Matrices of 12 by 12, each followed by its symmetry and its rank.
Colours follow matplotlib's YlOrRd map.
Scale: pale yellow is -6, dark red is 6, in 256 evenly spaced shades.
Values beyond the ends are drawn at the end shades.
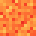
symmetric, full rank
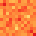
symmetric, full rank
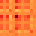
symmetric, rank two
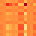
neither, rank one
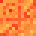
symmetric, full rank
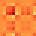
symmetric, rank one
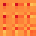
symmetric, rank one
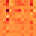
neither, rank two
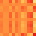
neither, rank one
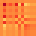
symmetric, rank one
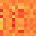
neither, rank two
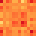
symmetric, rank two
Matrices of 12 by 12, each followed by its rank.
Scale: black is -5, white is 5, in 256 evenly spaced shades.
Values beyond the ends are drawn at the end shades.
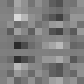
two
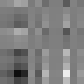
one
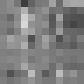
two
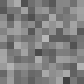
full rank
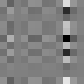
one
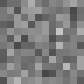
full rank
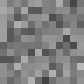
full rank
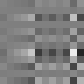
one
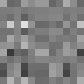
two
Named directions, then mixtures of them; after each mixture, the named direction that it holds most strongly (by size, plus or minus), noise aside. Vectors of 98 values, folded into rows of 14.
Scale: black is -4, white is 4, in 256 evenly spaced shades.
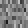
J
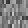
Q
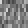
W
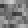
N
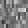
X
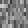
J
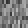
Q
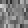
J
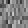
Q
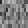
W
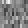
Q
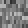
Q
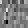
J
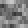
N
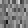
J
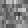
X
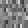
J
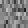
J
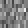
X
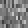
X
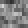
N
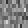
J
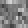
N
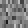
J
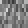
W
